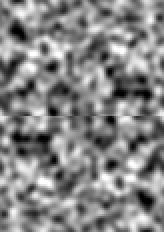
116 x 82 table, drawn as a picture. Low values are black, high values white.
Symmetry: a half turn. Grain: blotchy. Histogram: bell-shaped.
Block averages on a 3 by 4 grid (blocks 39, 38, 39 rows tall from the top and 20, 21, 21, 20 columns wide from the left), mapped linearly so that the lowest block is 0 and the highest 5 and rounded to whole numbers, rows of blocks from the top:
4335 / 0110 / 5334
